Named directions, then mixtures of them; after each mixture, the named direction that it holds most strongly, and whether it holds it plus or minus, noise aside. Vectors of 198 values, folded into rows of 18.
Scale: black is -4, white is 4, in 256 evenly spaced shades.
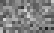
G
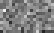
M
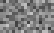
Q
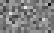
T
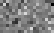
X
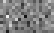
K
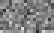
M, minus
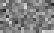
M, minus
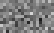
Q, plus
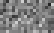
T, plus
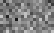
K, minus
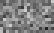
G, plus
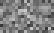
G, plus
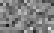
X, plus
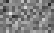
T, plus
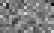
X, plus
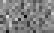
K, plus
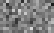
X, plus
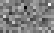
T, minus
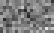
G, minus
